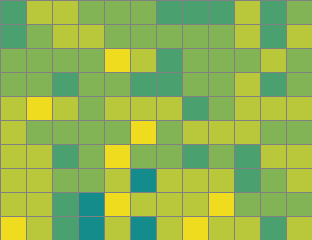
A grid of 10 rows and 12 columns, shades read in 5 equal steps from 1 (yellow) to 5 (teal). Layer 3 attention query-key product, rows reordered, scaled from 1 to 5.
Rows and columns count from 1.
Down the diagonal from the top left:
4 3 3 3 2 1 3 2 1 2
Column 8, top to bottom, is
4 3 3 3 4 2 4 2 2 1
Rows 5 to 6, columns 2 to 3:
1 2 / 3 3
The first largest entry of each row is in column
1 1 7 3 8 2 3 6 4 4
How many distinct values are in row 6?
3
